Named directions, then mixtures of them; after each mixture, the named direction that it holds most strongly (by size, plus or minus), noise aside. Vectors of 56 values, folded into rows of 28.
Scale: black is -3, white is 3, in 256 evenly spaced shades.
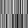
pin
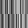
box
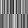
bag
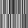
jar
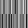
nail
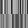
pin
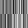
pin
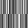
jar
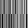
nail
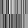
jar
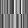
bag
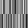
nail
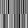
box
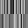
bag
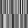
box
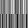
nail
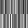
nail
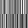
pin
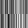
box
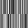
jar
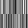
nail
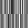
box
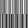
nail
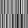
pin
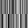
box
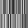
jar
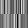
bag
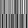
nail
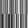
box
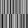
bag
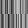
box
